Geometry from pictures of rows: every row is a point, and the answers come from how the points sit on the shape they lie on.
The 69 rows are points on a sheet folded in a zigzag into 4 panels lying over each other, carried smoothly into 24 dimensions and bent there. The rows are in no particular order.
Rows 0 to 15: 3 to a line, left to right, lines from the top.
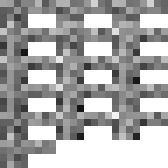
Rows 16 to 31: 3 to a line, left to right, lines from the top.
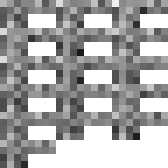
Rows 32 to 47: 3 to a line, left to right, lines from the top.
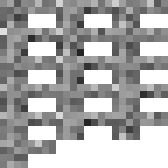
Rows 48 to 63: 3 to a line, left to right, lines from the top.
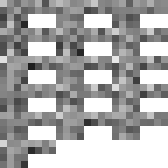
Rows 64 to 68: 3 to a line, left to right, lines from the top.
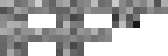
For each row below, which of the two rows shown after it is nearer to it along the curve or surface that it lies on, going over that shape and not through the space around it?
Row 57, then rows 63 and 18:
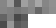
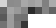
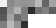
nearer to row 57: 63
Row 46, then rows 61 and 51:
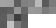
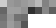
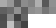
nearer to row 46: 51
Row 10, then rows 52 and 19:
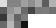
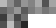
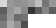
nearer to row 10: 52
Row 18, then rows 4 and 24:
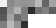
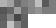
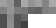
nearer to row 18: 4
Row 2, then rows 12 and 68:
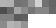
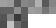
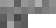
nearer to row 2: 68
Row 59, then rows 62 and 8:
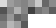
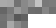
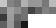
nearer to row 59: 62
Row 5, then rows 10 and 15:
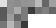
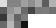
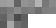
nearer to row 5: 10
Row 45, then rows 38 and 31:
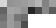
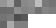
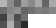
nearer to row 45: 38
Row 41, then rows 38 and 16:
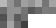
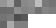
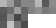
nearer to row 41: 38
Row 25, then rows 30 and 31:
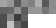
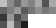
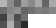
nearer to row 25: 30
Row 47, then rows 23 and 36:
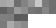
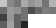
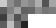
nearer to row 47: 23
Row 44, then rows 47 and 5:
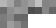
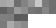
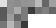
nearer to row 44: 47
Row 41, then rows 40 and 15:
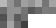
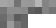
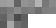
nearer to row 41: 15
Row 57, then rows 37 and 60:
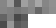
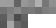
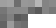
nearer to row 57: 60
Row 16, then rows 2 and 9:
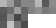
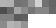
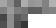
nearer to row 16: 2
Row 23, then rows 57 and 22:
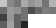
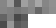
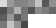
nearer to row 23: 57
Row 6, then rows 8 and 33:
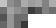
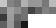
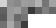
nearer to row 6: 8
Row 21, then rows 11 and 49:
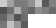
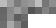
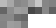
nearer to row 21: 11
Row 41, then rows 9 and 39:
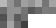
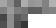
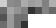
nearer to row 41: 39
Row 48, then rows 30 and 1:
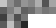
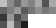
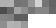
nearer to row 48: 30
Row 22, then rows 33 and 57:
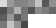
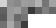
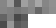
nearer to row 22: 33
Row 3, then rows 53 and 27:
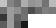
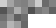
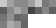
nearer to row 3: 27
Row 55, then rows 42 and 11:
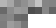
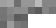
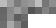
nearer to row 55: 42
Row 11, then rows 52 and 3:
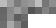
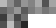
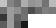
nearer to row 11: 3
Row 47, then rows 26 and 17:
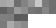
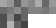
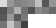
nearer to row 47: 26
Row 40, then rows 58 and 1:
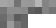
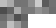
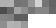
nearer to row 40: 1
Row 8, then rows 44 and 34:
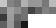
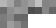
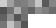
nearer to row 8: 44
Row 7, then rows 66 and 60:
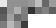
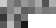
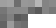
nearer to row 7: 66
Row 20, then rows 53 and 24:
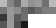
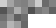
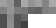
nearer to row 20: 24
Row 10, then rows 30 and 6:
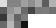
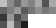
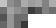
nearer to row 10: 30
